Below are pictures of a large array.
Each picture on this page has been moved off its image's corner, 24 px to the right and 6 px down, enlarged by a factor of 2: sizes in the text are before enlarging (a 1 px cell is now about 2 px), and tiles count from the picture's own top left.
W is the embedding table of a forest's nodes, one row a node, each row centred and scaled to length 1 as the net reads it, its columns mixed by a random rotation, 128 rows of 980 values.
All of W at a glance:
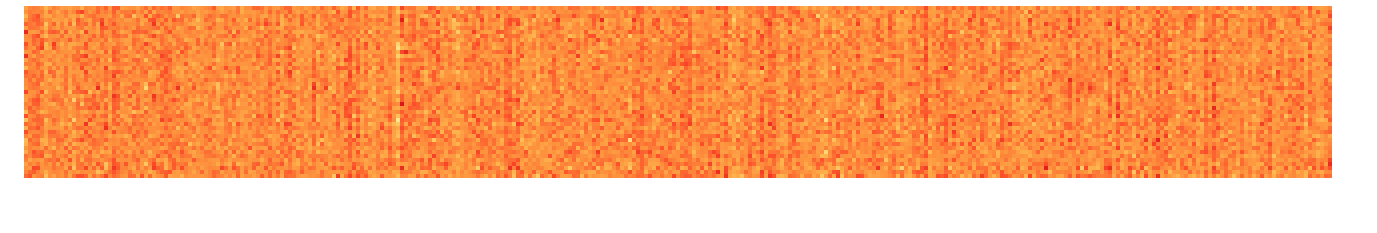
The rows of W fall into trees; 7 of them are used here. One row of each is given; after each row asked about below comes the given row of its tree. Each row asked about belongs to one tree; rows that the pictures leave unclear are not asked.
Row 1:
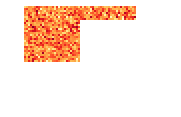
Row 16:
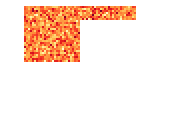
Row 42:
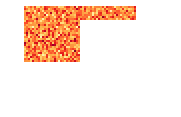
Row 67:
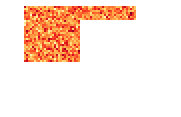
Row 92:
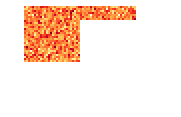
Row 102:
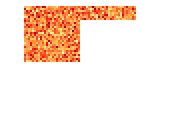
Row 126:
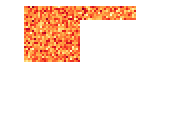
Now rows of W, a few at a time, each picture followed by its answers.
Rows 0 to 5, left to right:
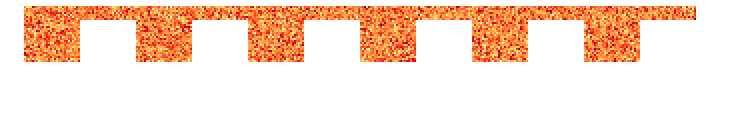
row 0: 92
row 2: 126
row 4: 16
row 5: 42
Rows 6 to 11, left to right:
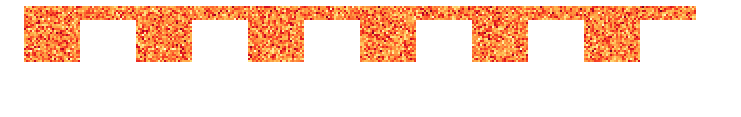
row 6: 92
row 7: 1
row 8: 92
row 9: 102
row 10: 102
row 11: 16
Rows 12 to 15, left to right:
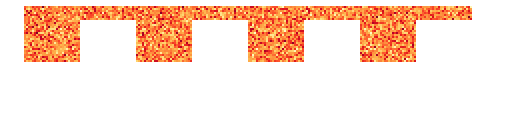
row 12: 102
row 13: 102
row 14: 126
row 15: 92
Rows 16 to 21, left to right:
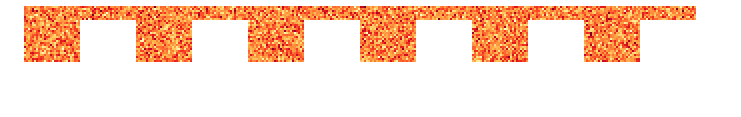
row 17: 102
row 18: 67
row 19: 126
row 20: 126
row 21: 102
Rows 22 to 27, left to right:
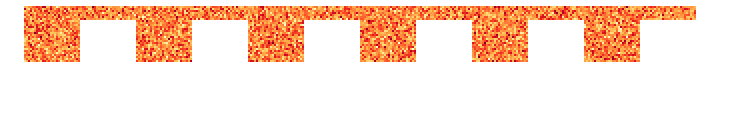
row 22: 102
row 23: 16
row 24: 1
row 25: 67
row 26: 42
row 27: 126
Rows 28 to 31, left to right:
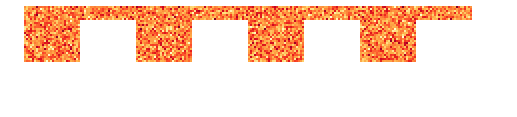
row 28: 1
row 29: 126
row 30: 126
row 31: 126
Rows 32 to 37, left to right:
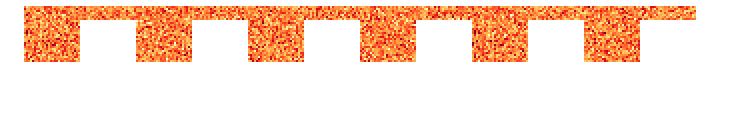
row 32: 42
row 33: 67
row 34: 92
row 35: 1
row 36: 42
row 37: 126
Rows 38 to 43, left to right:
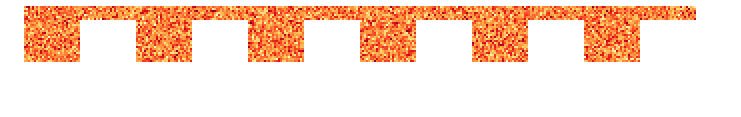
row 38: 126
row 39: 16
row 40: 42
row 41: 67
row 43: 92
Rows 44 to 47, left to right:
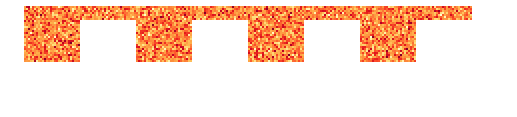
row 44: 126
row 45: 1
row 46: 16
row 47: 16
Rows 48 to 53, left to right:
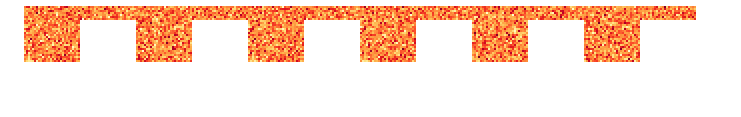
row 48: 126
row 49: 92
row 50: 126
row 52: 42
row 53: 92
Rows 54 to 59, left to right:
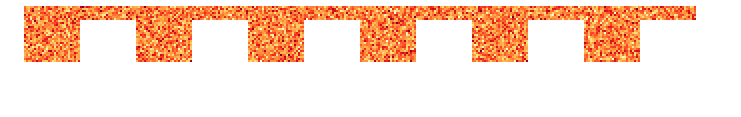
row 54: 16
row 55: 92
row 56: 126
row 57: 67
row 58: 16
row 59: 42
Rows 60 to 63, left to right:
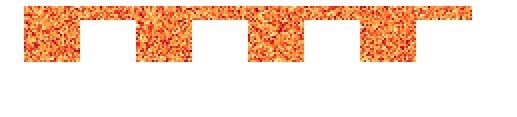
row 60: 42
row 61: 42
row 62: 16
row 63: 126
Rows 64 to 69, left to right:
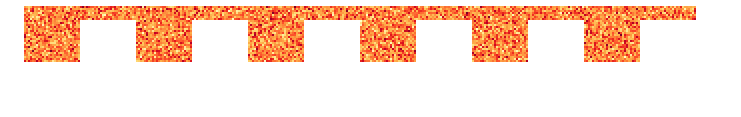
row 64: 16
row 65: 126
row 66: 102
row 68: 92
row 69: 42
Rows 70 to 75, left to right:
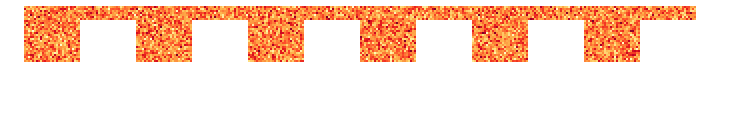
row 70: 102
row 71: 102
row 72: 92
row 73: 67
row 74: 102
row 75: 67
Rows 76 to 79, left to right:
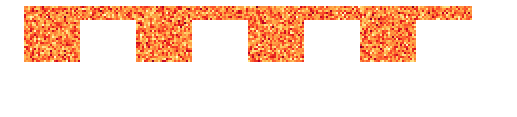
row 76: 16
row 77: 42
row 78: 92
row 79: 1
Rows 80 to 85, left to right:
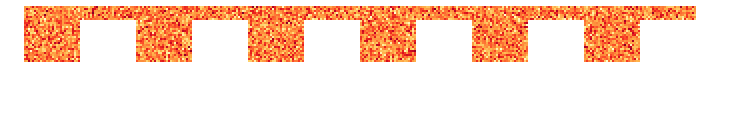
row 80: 92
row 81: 67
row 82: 126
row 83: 67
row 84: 1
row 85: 1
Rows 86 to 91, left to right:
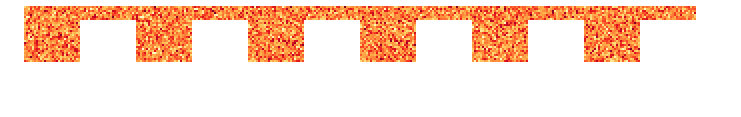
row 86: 42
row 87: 16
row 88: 126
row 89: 126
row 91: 16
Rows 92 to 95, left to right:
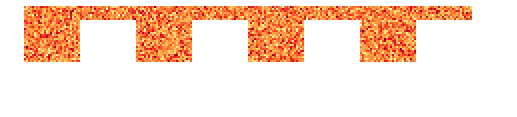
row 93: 102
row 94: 126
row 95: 67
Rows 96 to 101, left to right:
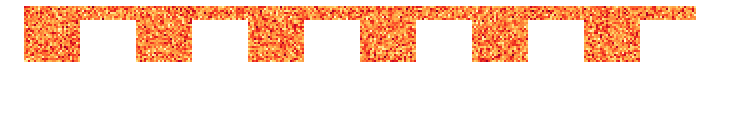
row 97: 1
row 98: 1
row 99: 16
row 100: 16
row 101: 102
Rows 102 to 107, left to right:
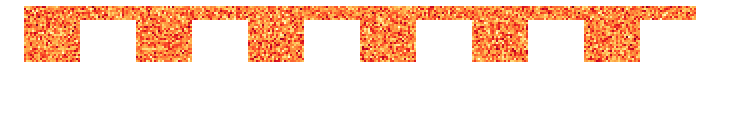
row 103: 1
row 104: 42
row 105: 92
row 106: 67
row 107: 16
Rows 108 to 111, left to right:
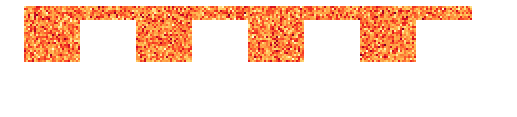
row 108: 1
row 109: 1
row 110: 42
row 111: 92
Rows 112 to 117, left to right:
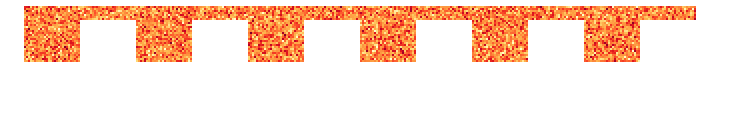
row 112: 126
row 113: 1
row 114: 42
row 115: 67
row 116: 102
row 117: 42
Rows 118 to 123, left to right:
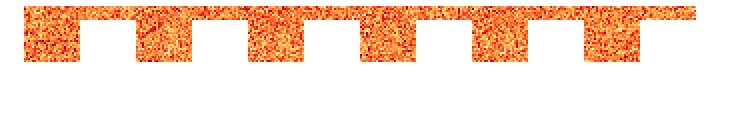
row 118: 42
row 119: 102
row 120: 102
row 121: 102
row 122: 102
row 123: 126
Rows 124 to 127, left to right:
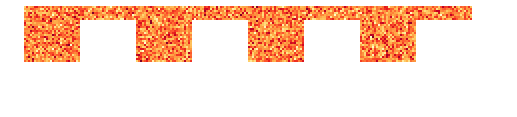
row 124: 1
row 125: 92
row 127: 16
